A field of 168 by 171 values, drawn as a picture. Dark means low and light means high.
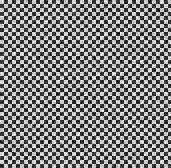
The values fall into two levels. On average the colour sits 50% of the way up the scale. The field is checkered. There is no overall slope.
